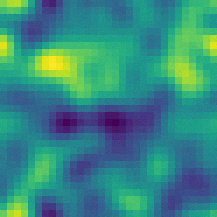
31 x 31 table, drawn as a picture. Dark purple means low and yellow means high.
No row or column stands out. The texture is blotchy. The top middle is the smoothest part. There are no lone odd cells.
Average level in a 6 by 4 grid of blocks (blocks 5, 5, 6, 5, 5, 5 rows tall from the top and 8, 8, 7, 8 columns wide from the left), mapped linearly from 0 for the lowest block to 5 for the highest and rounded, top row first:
2224
4535
3424
2003
3222
3231
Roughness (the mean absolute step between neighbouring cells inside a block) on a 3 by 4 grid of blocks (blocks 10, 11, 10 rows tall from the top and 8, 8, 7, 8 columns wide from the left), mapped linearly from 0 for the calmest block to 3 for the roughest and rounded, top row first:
3 0 0 1 / 1 2 1 1 / 2 1 1 1
